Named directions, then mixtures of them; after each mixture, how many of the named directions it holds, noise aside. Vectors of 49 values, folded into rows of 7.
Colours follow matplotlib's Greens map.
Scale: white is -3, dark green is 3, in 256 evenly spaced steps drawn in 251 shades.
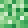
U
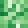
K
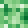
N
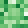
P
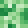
two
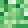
one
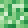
one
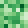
one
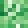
one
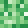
two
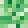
two
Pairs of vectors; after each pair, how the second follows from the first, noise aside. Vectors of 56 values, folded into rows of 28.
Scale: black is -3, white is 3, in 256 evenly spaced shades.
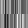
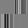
partly zeroed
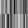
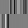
partly zeroed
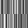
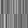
shrunk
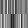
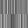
shrunk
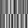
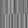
shrunk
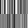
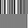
partly zeroed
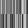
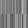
shrunk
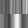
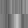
shrunk
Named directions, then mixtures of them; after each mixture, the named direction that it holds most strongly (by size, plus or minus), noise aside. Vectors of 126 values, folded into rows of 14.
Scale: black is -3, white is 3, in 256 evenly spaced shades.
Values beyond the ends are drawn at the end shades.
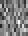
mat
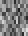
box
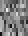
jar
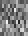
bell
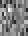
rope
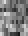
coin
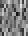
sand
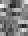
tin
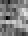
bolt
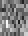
bell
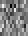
bell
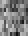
coin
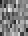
rope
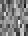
mat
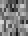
jar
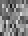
jar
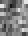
tin
